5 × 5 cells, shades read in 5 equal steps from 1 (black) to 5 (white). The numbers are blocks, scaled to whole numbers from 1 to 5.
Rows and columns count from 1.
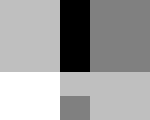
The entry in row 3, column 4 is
3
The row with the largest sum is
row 4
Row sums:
15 15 15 22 21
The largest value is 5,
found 4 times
